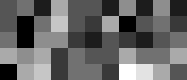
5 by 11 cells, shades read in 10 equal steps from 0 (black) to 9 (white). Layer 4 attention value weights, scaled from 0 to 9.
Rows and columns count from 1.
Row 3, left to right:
4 0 5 5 2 1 3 2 1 3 4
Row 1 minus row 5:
3 -2 -6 4 -1 -1 -1 -4 -7 -1 -2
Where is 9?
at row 5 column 8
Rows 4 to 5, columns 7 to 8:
3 6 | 2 9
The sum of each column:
16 15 23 22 16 13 15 22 17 22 16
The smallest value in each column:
0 0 1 2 2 1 1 0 1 3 1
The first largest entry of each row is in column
4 4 3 1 8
